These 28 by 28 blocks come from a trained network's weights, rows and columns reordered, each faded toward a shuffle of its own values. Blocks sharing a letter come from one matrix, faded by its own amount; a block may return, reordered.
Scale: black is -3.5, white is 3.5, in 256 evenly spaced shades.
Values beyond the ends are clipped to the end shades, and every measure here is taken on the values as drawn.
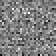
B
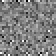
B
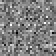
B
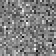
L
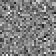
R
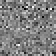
B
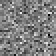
R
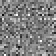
B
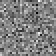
R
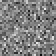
L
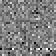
B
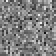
R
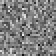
R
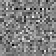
B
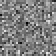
R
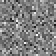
R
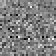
B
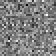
R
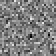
R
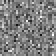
L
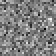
R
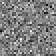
L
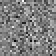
R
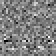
B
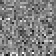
B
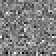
B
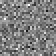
R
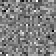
B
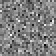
R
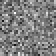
R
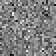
L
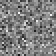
L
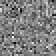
L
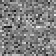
B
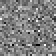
B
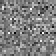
B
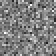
L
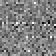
B
